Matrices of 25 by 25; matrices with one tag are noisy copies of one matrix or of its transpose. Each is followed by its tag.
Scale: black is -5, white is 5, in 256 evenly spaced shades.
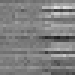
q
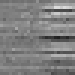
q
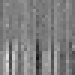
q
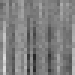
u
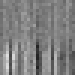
q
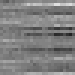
u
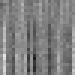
u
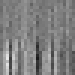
q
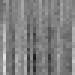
u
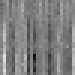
u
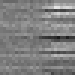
q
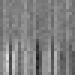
q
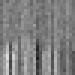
q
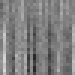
u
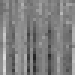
u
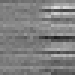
q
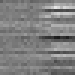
q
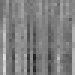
u
